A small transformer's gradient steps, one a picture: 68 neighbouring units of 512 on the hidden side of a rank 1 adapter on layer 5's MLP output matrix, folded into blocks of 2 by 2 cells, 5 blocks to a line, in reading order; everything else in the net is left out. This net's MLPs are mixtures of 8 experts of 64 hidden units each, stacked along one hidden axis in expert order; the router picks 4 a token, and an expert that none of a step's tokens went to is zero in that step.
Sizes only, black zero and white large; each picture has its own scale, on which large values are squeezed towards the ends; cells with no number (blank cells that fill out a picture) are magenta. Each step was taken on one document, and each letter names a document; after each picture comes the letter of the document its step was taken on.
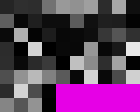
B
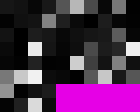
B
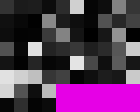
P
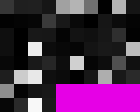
B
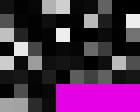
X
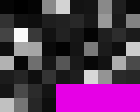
X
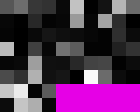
P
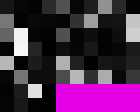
X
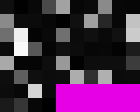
X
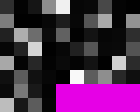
X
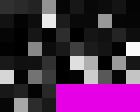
P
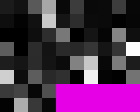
P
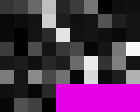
P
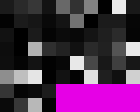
B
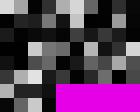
B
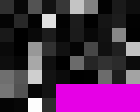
B
